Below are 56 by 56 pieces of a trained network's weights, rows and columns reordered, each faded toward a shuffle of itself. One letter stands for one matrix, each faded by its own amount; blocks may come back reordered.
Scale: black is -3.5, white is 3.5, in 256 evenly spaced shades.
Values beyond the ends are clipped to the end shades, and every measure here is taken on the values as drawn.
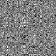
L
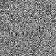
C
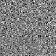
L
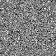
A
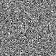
A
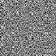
C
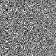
C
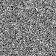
A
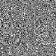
C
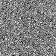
A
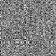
C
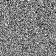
A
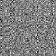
L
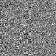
C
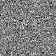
A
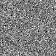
A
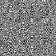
L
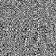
C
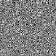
L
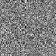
C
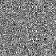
C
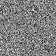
A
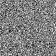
A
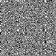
C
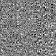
L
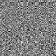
C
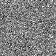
A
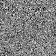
A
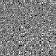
L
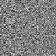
C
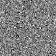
A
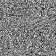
A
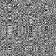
C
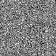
A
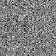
L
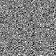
C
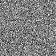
A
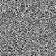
C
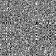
C
